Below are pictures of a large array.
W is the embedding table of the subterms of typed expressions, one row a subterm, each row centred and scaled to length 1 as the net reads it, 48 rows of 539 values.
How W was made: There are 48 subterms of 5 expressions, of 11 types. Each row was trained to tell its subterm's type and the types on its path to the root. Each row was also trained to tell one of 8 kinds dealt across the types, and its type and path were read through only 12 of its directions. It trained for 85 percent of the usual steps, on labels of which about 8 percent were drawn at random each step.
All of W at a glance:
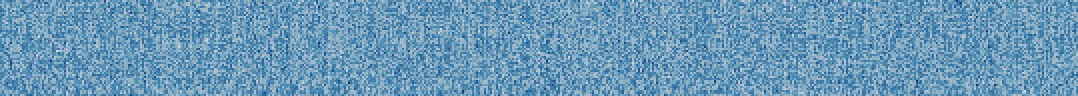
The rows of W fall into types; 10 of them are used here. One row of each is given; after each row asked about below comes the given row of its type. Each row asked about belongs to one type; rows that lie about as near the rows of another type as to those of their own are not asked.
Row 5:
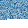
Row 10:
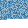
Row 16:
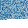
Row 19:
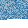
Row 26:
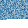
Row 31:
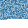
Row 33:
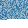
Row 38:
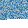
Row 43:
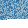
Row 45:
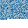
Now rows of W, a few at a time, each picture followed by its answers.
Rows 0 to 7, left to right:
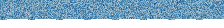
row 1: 38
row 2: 33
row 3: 19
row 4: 38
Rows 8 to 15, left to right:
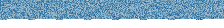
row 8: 16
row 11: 33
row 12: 16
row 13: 33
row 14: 19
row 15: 16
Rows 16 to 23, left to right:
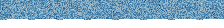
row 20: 19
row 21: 19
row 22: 38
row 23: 19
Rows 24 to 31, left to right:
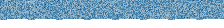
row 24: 38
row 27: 10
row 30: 38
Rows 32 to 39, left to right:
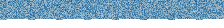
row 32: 33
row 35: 26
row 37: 33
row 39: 16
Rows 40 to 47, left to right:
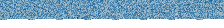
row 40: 5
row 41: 5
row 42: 26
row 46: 45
